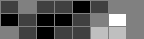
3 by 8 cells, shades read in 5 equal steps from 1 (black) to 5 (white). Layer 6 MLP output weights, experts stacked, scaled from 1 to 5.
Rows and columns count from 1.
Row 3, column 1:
3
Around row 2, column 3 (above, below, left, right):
2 1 2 1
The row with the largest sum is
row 3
